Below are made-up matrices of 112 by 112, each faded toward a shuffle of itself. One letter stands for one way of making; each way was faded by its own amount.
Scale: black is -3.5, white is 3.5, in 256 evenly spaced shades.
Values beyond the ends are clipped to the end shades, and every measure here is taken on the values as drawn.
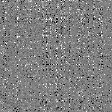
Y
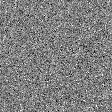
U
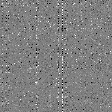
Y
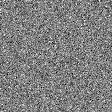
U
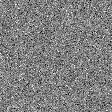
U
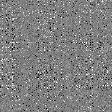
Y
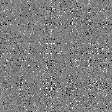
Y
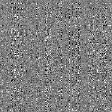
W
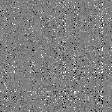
Y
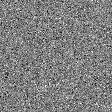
U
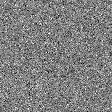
U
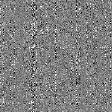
W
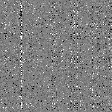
Y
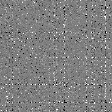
Y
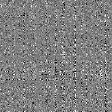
W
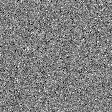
U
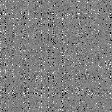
Y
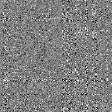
W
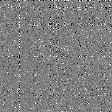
Y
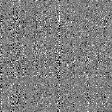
W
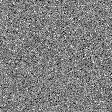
U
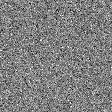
U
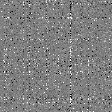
Y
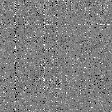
Y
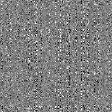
W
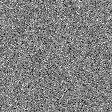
U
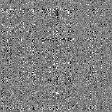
W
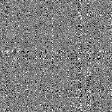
W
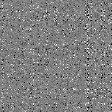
Y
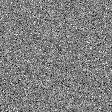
U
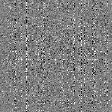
W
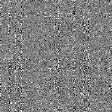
W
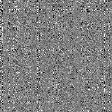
W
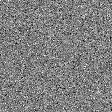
U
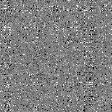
Y
